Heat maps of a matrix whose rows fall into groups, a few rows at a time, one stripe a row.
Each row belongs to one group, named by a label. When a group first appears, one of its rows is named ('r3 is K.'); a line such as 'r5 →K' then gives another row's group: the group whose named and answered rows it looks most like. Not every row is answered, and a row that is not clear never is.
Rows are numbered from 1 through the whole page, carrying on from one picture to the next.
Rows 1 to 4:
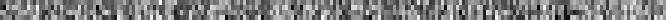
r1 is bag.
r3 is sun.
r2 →bag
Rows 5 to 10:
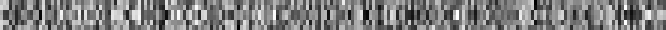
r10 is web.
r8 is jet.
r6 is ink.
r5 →ink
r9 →ink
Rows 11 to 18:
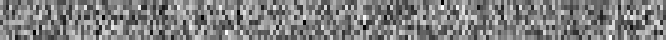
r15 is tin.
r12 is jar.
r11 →jar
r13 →web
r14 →jar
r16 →jet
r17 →sun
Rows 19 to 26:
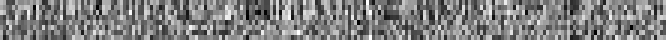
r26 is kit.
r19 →sun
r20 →sun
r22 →bag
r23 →tin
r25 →tin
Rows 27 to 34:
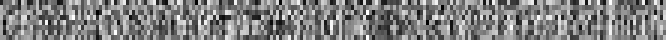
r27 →tin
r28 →jet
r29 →sun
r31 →web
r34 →sun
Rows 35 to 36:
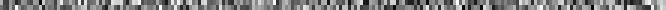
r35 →jet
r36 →kit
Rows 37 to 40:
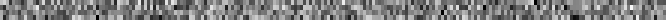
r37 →ink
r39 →jar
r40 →kit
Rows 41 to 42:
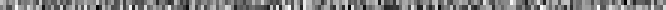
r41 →kit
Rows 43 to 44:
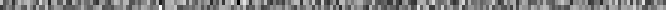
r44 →bag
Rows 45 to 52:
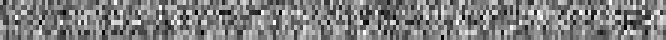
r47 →tin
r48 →kit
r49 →jet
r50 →kit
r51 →jar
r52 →jar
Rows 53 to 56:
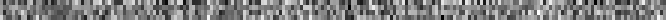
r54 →kit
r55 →tin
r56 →jet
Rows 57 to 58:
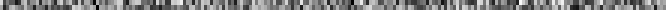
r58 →kit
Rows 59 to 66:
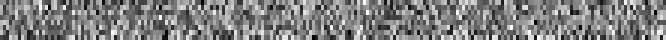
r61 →kit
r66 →tin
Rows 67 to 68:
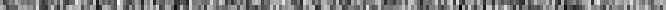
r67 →bag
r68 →sun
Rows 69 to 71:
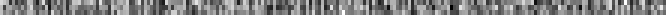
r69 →ink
